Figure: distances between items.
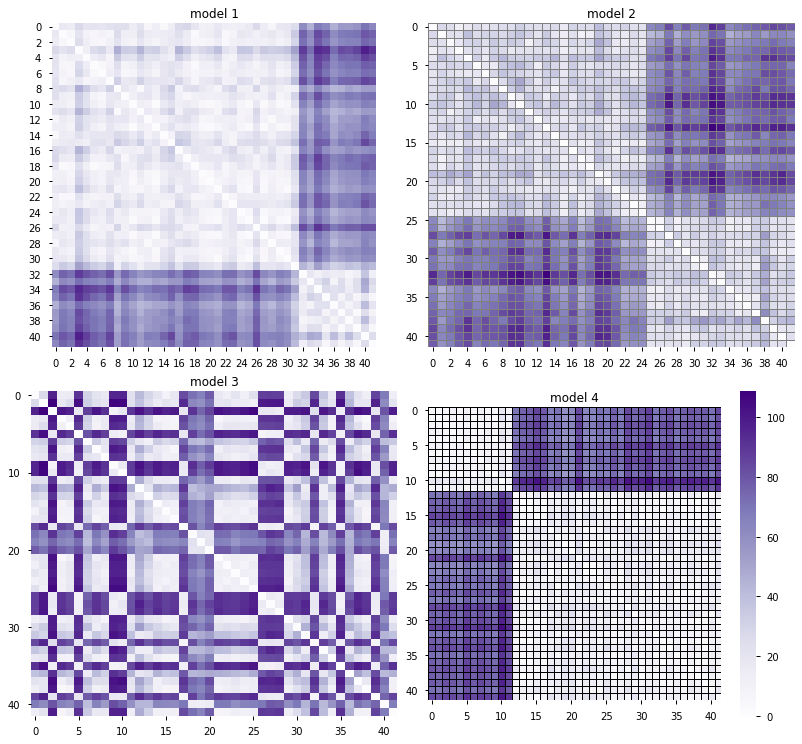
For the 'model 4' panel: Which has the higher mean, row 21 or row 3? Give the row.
3
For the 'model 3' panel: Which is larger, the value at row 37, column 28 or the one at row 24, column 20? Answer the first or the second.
the first
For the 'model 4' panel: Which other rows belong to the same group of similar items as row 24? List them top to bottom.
12, 13, 14, 15, 16, 17, 18, 19, 20, 21, 22, 23, 25, 26, 27, 28, 29, 30, 31, 32, 33, 34, 35, 36, 37, 38, 39, 40, 41
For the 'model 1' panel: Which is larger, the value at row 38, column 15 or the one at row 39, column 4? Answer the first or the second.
the second
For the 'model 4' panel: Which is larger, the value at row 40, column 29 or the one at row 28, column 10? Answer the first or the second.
the second
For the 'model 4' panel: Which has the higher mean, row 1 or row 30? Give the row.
1
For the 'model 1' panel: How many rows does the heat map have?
42
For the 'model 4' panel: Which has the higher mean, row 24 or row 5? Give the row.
5
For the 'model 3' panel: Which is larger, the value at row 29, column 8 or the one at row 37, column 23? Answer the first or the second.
the second
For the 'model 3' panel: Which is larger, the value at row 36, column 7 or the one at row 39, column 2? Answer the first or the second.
the first
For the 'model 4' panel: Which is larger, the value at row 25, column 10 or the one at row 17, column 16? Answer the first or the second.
the first
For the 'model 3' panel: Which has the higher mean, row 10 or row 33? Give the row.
10
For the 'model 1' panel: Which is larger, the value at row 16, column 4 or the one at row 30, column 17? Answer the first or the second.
the first
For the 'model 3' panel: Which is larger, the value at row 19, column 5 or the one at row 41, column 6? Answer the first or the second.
the first
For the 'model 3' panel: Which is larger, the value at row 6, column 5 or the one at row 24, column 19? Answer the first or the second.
the first
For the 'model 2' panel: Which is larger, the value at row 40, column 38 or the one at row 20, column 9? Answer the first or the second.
the first
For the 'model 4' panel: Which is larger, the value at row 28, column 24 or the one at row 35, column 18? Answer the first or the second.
the first
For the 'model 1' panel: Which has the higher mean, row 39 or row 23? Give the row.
39
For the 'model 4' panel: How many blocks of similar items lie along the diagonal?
2
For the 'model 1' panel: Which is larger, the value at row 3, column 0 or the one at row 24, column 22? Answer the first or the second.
the first
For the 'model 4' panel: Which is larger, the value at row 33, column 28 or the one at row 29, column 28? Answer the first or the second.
the second
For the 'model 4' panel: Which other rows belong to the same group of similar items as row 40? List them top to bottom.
12, 13, 14, 15, 16, 17, 18, 19, 20, 21, 22, 23, 24, 25, 26, 27, 28, 29, 30, 31, 32, 33, 34, 35, 36, 37, 38, 39, 41
